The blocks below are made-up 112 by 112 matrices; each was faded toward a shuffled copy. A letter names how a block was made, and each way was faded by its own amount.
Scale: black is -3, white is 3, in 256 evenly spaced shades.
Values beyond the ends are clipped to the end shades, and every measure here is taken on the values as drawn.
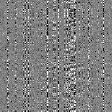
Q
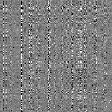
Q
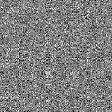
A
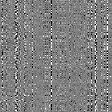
Q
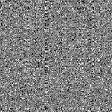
A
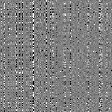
Q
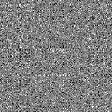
A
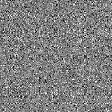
A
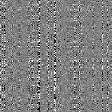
Q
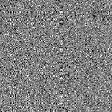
A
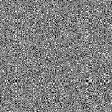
A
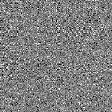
A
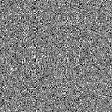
A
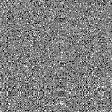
A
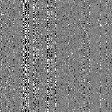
Q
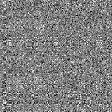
A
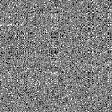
A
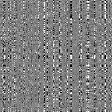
Q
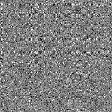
A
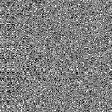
A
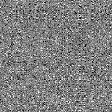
A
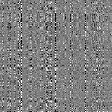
Q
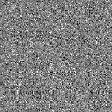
A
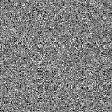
A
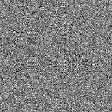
A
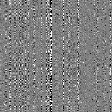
Q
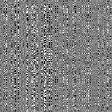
Q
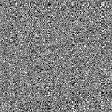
A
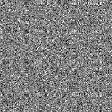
A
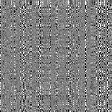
Q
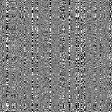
Q
